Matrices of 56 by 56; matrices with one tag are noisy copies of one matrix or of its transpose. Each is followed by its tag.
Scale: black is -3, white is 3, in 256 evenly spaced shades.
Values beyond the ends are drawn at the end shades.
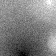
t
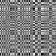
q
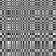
q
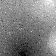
t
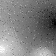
t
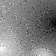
t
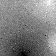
t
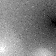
t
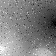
t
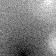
t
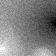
t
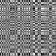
q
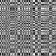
q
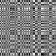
q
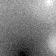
t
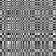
q
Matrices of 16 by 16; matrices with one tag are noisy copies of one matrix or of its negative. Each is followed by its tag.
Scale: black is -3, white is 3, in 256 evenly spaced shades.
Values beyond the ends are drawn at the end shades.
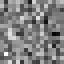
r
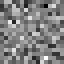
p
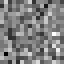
r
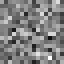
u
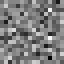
u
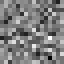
u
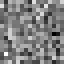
r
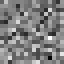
u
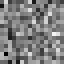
r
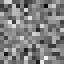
p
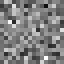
p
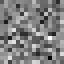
u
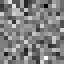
p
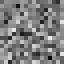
u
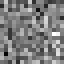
r
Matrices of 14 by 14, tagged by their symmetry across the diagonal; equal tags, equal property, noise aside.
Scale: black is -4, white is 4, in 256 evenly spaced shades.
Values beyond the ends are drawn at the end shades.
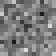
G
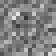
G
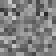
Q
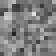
Q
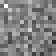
G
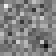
G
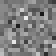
Q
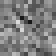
Q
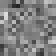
Q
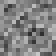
G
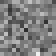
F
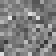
F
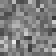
F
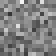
F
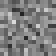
Q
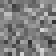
Q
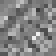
G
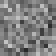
G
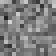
F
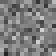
F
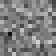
F
